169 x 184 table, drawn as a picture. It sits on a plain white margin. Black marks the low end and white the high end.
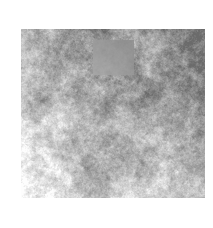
Ninth with the highest average: bottom left. Stripes: none. Slope: up to the bottom left. Odd patch: calmer, in the top middle.
